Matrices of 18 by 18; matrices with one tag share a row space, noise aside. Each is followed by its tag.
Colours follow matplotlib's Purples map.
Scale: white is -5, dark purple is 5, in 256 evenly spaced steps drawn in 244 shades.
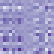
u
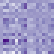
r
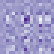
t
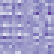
u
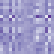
u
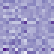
r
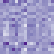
r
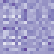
r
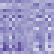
u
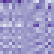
u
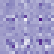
t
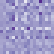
t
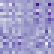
u
